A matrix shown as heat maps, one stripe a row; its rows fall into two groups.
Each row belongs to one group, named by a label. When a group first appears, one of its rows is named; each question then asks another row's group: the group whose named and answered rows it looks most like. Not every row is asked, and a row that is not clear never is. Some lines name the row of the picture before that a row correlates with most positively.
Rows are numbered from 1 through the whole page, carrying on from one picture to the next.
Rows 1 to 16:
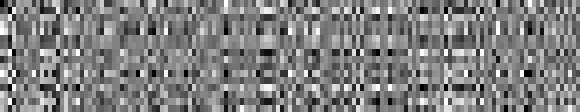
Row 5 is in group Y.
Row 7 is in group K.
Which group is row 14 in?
Y
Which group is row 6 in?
K
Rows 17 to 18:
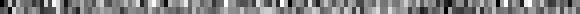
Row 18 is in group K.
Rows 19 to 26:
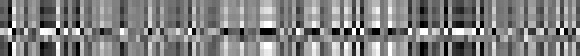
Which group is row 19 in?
K
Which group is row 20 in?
K
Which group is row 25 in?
K
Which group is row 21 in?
K
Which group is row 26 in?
K
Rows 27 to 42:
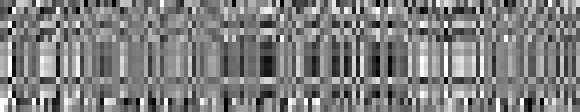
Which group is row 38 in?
K
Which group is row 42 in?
Y
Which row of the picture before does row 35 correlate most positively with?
23
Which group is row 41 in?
Y
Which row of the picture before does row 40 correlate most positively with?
23
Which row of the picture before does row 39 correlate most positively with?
23
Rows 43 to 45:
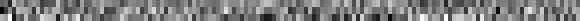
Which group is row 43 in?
K
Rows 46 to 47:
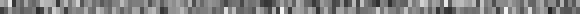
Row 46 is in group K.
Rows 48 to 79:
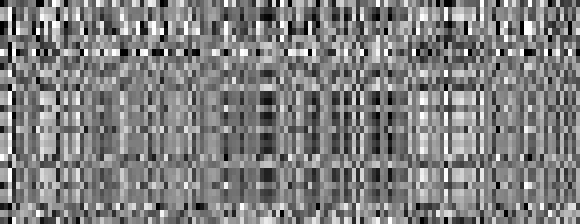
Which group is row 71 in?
K
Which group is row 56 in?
K
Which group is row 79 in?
K
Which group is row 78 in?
Y
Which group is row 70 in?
Y
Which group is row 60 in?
K
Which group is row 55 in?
Y
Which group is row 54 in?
K
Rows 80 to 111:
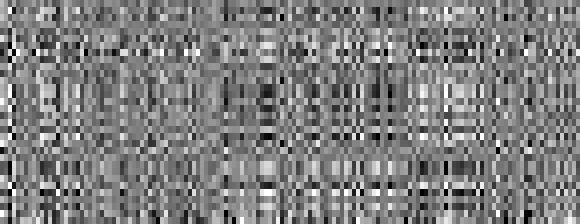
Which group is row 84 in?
K
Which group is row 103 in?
K
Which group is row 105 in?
Y
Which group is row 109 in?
K
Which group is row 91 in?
Y
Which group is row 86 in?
K
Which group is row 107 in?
K
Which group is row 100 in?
Y
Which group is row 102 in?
Y
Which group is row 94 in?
Y
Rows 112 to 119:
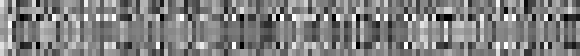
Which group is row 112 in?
Y
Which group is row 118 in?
Y
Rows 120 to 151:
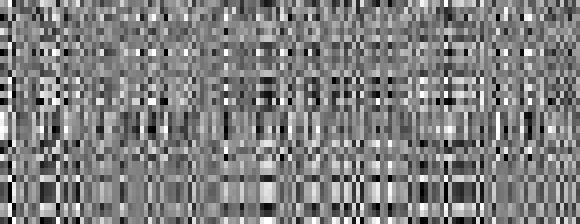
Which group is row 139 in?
Y
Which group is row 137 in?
Y
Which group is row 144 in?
K
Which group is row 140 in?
K
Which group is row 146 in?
K
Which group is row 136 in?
Y
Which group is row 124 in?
Y
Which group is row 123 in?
K
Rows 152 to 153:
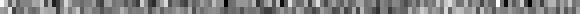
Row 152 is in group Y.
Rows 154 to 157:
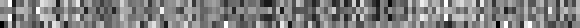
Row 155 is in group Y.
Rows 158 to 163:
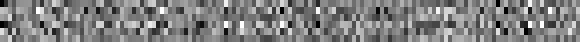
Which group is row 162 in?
Y
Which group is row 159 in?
Y
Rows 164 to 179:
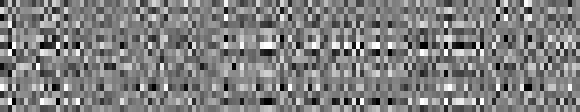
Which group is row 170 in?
K
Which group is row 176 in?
Y
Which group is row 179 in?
K
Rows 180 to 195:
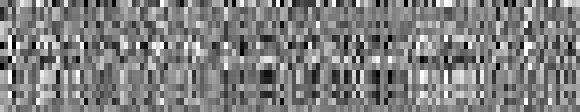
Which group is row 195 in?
Y
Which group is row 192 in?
Y
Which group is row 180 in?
Y
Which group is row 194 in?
Y
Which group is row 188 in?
K
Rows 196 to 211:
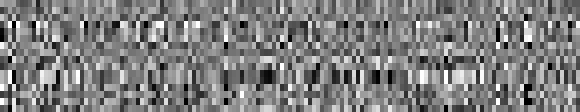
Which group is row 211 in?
K
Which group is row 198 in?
Y
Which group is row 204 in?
K
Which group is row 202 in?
Y
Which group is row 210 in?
Y
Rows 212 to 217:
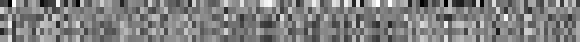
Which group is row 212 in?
K
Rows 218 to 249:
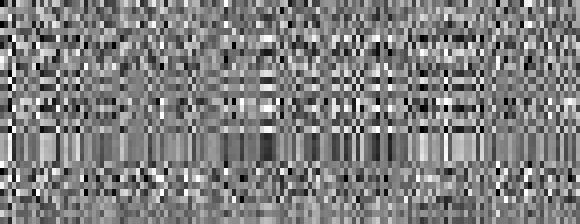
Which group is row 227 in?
Y
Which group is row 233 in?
K
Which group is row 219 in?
Y
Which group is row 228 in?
K
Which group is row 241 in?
Y
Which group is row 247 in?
K
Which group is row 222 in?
Y
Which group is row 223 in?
K
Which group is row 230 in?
K
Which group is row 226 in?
Y
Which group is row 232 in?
Y
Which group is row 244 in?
Y
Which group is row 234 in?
Y
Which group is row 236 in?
K
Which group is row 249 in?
K
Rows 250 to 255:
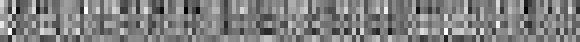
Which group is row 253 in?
Y
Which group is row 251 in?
Y
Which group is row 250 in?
Y
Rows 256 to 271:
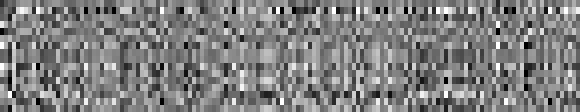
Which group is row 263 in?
K
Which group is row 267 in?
K
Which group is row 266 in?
Y
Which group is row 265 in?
Y
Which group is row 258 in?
K
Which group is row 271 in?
K
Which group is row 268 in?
Y
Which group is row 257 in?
Y
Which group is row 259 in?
Y
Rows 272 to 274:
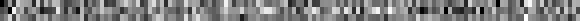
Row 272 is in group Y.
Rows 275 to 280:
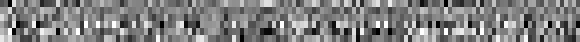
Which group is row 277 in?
Y
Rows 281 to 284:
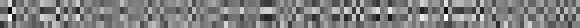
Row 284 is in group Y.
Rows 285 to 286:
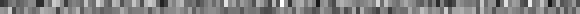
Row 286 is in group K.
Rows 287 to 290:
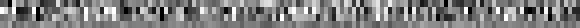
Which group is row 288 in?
Y
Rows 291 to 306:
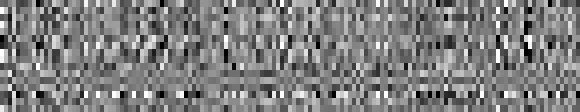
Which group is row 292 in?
Y
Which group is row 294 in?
Y
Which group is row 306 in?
Y
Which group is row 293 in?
K
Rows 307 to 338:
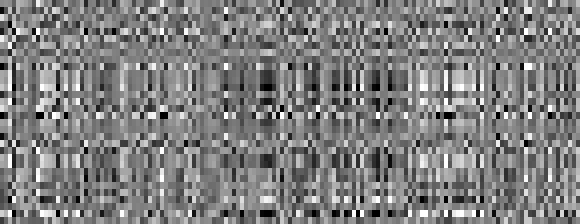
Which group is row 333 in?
K
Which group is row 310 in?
K
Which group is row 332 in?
Y
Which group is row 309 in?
Y
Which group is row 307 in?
Y
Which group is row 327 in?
Y
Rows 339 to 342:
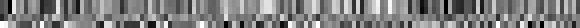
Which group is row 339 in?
K
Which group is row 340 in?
K
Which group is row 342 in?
Y
